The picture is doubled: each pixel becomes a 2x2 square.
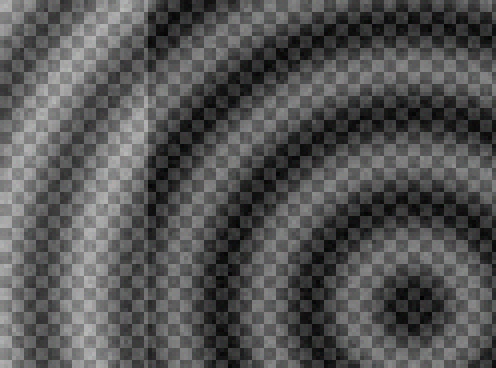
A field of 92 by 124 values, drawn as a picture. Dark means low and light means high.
Overall the values sit about 30% of the way up the scale. Concentric rings centre on the bottom right. The left part is higher, up to a seam about 30% of the way across.
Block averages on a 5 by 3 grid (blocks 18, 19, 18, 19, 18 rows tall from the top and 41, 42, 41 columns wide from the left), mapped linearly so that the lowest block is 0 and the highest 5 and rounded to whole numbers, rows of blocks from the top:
4 1 0
5 1 0
5 1 1
4 1 1
4 1 2
